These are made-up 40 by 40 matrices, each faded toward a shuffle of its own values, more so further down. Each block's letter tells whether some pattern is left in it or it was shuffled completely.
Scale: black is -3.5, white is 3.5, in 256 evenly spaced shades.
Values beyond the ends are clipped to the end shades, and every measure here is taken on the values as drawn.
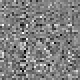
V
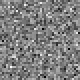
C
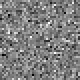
C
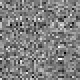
V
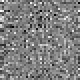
V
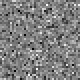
C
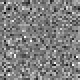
V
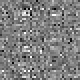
V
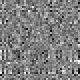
V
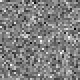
C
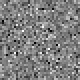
C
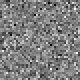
C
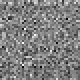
V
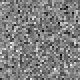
C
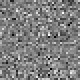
V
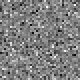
C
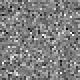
C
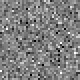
C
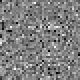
V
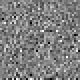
V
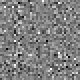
V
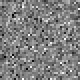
C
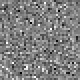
C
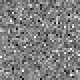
C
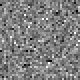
C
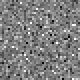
C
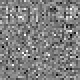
V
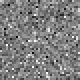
C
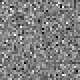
C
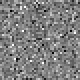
C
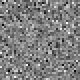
C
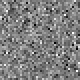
C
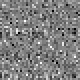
V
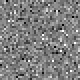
C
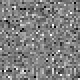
V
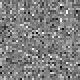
V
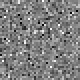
C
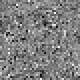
C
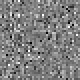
V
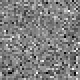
V
